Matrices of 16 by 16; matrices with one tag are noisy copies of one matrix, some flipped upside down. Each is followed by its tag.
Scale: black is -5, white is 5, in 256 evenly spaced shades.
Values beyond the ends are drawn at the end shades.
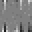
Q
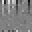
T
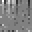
T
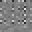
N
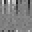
T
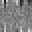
Q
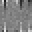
Q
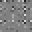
N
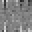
Q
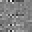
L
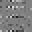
L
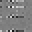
L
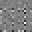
N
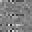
L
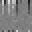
T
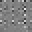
N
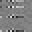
L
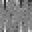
Q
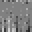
T
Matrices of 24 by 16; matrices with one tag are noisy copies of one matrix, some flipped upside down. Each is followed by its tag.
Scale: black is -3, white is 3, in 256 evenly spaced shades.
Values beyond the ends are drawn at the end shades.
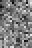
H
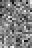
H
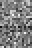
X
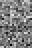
X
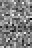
X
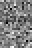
X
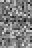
X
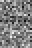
X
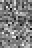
X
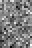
H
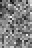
H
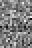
X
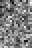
H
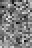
H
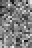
H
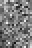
H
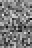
X
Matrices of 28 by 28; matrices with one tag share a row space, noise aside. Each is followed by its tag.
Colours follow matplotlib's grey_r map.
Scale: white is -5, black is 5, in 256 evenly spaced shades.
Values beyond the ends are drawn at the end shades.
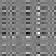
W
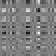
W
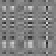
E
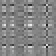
E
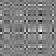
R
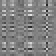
E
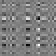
W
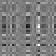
W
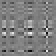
E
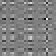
E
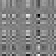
W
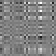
R
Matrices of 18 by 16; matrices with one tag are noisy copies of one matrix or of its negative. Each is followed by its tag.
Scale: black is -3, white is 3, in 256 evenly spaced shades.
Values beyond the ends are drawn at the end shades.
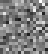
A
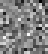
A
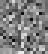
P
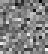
A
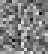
P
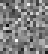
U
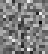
P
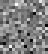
A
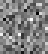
P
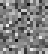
U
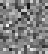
U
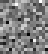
A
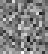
P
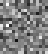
U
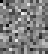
U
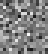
U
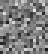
A
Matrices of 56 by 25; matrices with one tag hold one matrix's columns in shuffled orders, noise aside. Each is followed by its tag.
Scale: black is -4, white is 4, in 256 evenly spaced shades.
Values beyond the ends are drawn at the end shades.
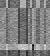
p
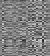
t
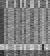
p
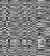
t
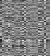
t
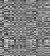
t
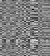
t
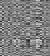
t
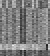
p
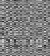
t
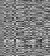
t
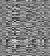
t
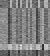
p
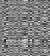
t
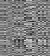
t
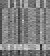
p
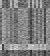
p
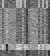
p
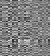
t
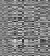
t
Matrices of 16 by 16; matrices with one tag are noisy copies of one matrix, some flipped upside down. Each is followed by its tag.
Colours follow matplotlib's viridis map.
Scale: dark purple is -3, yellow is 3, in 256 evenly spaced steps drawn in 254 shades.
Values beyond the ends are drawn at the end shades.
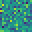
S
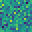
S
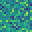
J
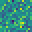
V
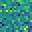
J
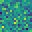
S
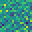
J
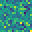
V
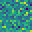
J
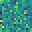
S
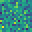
S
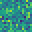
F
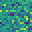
J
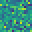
V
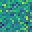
J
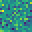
S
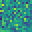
S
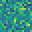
V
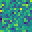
S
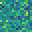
J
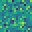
V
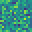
S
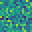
F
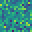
V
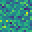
J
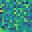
S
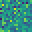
S
